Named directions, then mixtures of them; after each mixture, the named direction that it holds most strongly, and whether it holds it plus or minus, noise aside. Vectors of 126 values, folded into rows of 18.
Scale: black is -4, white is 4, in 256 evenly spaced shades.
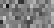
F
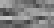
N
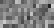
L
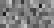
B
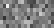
F, minus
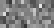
B, minus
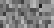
B, plus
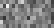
F, minus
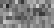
F, plus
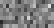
L, minus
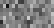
F, plus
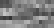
N, minus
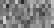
F, plus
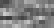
N, minus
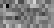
F, plus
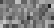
L, plus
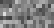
L, plus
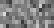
B, minus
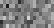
F, plus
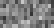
L, minus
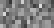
B, minus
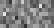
B, minus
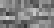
N, plus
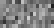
L, minus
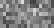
B, minus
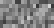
L, minus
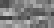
N, minus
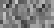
F, plus
